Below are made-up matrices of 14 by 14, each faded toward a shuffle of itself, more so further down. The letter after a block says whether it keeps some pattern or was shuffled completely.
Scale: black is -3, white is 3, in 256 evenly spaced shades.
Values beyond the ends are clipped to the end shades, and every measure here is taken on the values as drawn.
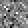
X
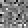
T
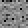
T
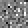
X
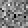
X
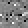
T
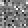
X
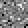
X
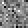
X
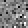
X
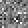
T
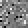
X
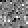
X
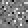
X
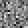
X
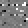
T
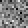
X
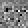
T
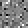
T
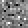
X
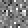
T
